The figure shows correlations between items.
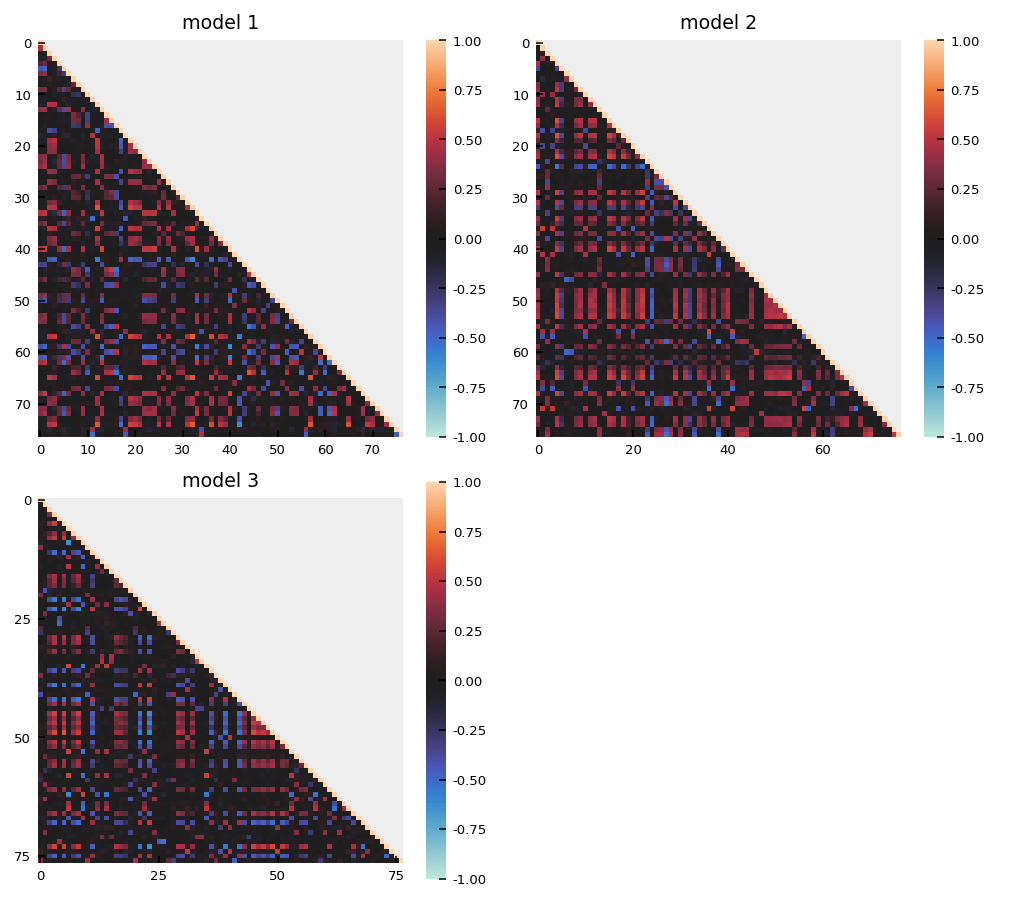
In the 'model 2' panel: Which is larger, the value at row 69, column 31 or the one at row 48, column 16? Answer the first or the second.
the second
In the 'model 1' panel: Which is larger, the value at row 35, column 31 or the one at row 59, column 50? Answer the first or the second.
the second
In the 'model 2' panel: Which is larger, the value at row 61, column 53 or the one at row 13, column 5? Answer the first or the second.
the first
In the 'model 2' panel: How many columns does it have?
77
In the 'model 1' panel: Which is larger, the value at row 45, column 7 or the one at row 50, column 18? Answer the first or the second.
the first
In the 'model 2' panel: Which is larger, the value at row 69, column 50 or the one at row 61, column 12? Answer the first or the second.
the second
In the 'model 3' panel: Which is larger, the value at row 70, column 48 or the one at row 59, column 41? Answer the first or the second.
the second
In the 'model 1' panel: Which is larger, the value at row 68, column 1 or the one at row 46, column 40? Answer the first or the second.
the first
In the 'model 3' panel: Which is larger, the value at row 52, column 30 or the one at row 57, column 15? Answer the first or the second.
the first
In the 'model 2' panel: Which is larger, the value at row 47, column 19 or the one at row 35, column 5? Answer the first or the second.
the first
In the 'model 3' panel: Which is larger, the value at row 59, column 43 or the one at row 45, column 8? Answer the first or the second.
the second
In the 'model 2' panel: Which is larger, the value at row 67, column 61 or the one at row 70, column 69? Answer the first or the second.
the second
